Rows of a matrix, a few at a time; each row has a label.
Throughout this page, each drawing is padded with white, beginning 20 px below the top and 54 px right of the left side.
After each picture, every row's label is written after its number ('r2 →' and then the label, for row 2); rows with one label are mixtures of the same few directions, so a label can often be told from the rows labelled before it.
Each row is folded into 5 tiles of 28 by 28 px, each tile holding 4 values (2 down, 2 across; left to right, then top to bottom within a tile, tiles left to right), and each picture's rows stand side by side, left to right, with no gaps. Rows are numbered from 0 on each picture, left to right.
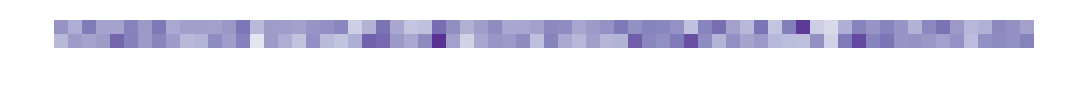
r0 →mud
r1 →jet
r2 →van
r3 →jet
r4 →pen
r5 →jet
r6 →jet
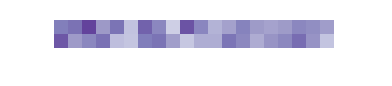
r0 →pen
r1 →van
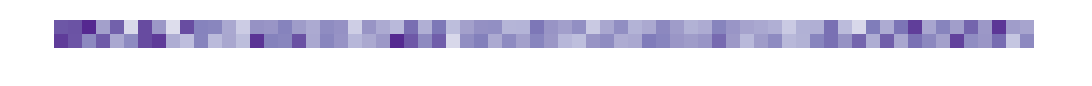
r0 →pen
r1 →jet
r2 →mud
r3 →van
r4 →van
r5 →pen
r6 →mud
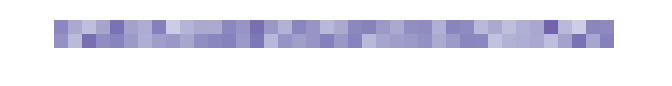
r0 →van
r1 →jet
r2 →van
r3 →pen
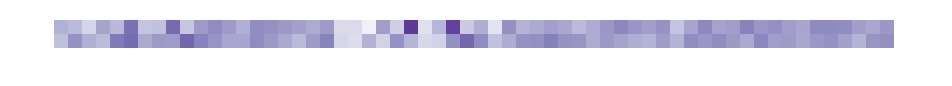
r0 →pen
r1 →van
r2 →pen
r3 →mud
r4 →jet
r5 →van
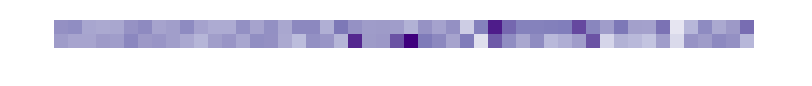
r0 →jet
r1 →pen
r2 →pen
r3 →mud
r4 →jet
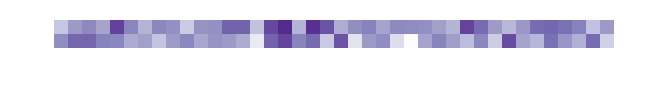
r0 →jet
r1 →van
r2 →pen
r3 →van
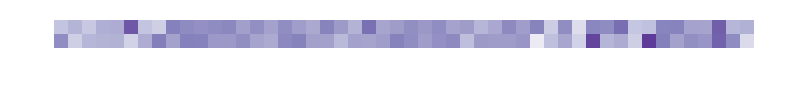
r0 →pen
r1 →pen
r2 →mud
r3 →mud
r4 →van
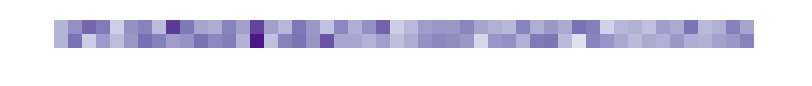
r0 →van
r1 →jet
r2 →jet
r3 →pen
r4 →pen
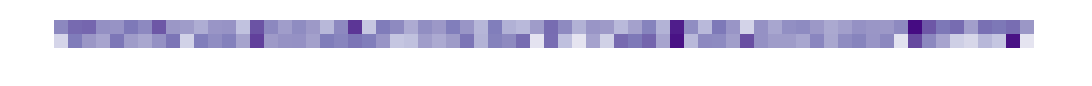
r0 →mud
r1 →jet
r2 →mud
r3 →jet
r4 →jet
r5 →jet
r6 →mud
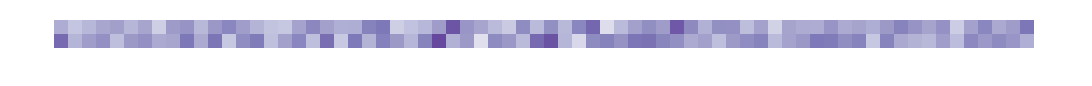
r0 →mud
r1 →van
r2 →van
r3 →pen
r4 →jet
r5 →mud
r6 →jet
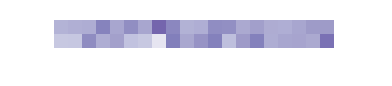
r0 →pen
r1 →van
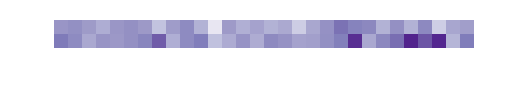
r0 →pen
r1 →mud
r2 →pen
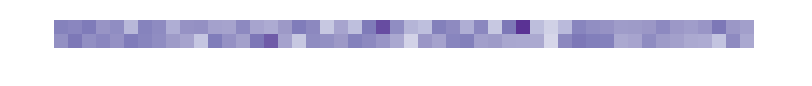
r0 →pen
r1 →pen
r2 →jet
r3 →jet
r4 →pen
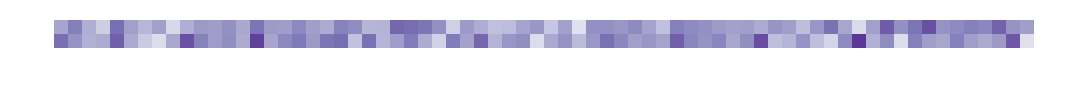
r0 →van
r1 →jet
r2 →van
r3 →mud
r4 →jet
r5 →pen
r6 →mud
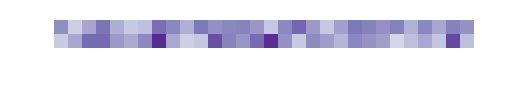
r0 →van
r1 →pen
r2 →mud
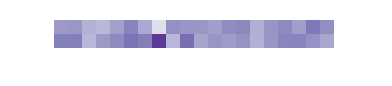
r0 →pen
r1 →van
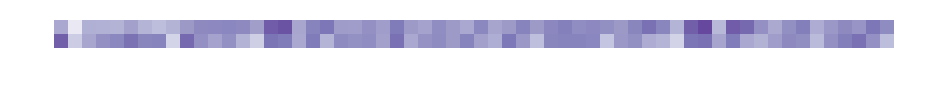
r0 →mud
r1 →van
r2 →jet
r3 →van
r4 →van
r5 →van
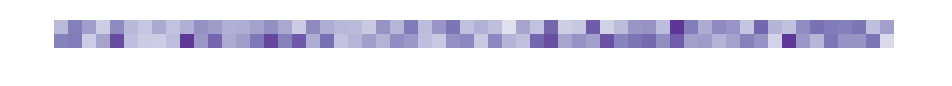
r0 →van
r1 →pen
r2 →pen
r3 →pen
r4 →jet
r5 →van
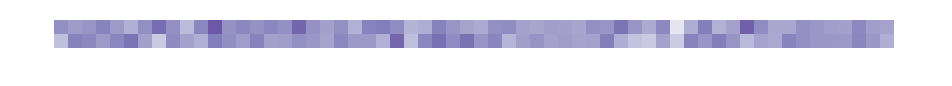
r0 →pen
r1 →mud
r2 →jet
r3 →van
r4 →jet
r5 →van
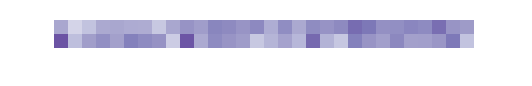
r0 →mud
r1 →mud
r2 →mud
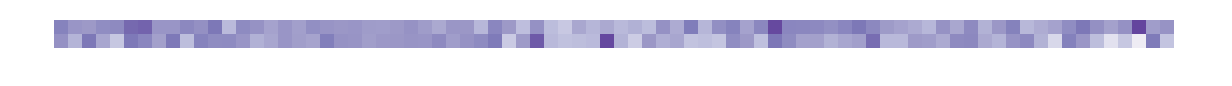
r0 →van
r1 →mud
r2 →pen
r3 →van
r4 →pen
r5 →mud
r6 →pen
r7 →pen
